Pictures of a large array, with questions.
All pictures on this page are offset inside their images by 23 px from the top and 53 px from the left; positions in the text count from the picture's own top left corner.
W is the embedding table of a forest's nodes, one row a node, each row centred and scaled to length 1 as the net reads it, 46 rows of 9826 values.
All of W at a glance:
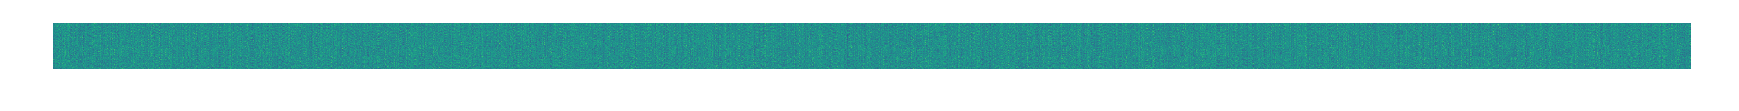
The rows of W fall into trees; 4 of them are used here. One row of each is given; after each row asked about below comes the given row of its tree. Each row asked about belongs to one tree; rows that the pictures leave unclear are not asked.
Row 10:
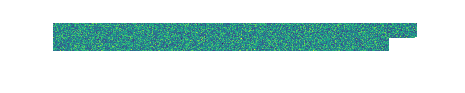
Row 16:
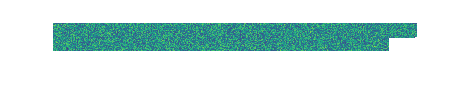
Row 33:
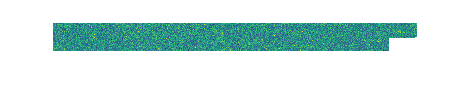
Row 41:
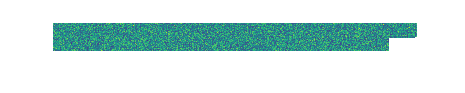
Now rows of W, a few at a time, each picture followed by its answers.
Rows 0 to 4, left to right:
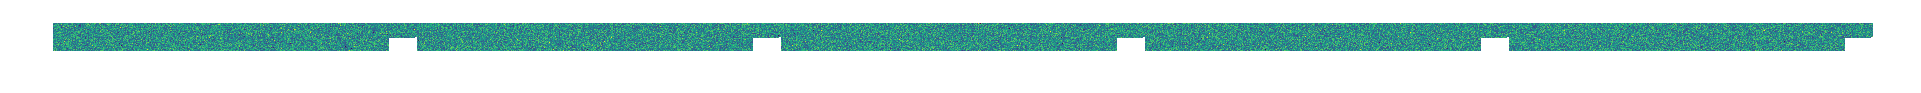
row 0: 16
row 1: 33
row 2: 33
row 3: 10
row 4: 16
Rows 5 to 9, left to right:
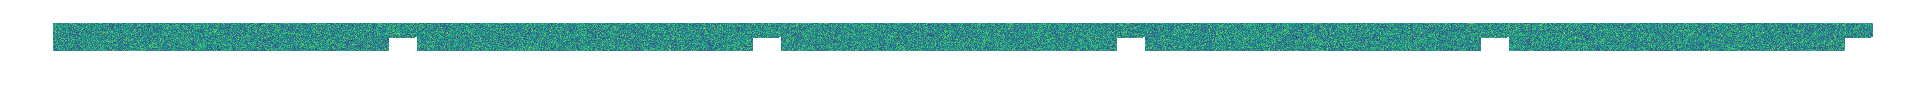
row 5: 33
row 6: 16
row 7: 10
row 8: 33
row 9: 41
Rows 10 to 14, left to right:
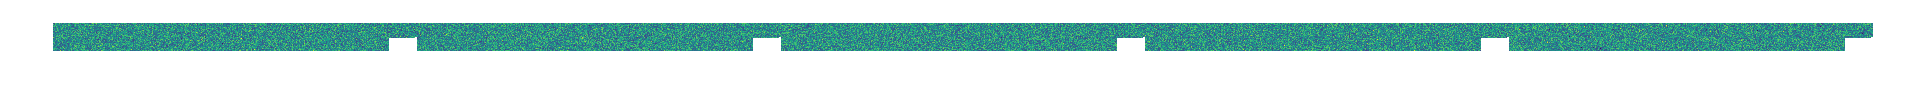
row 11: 33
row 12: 16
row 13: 16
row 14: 41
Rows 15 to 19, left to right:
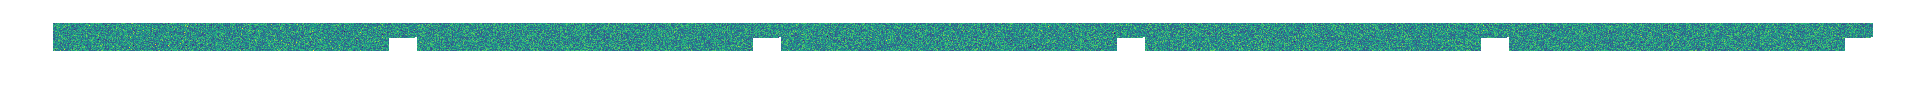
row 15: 10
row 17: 10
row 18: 16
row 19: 10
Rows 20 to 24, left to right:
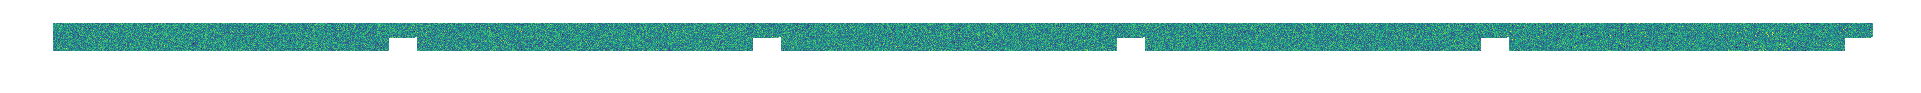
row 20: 33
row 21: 10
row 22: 16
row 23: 16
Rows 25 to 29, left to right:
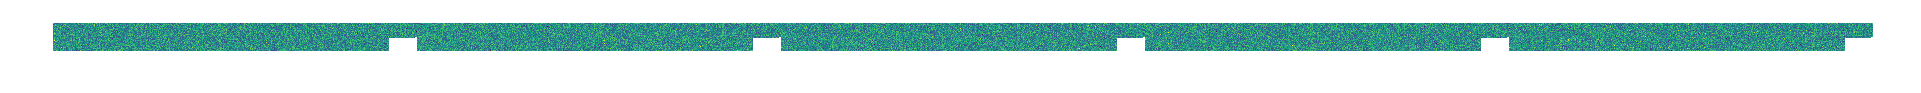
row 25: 16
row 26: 41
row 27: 41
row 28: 16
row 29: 41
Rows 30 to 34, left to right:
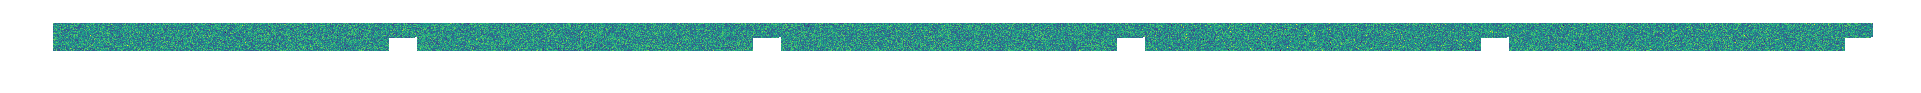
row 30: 16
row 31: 41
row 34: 10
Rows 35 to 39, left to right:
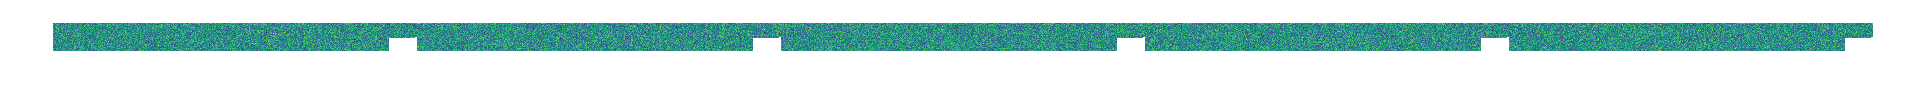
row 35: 10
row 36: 41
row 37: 33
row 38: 10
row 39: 33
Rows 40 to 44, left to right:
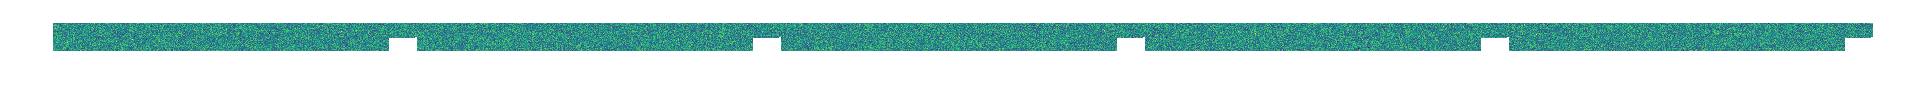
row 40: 16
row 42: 33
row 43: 33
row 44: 10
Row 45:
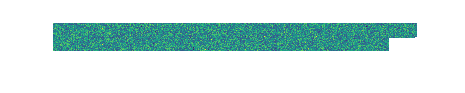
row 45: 16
